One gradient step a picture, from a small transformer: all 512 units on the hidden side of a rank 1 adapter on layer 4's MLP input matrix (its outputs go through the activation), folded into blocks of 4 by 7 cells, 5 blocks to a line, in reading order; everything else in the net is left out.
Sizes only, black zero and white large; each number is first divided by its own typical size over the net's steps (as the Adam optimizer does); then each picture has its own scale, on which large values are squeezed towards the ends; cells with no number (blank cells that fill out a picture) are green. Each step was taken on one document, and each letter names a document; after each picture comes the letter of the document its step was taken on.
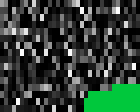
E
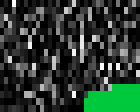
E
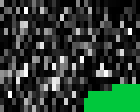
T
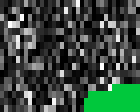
E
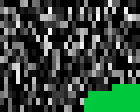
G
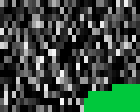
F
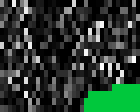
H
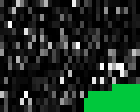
E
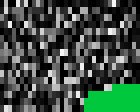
G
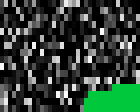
F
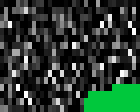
H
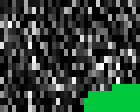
H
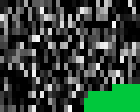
G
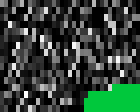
E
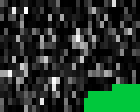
T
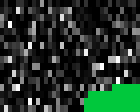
H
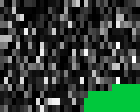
E
